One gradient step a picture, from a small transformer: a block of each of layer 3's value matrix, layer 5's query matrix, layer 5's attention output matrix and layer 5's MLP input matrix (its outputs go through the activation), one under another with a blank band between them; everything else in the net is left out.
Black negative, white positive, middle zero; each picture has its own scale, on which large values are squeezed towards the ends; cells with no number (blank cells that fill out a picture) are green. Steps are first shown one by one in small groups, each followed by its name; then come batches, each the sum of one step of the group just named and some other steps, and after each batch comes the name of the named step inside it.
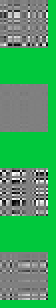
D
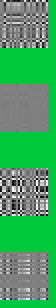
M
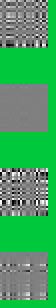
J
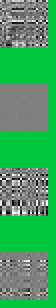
J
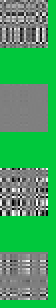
M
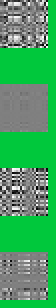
M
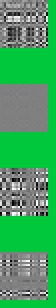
M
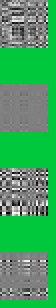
M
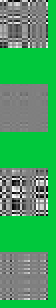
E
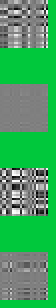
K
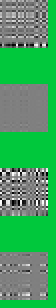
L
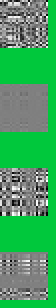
E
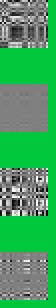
E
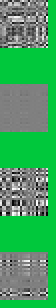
E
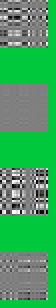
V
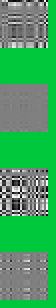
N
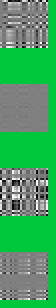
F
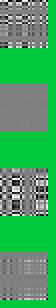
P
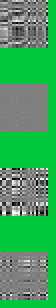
V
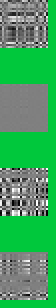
F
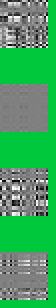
F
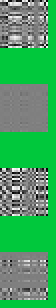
P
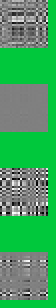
V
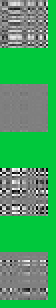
V
